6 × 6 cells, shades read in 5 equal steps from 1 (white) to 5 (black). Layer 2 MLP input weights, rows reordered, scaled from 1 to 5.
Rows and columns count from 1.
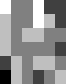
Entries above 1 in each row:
4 5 6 6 6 6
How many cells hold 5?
1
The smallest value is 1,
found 3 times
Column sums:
16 16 17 13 17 20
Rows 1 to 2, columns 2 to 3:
3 3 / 3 3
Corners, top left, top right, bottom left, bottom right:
1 4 5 2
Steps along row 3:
up down same up same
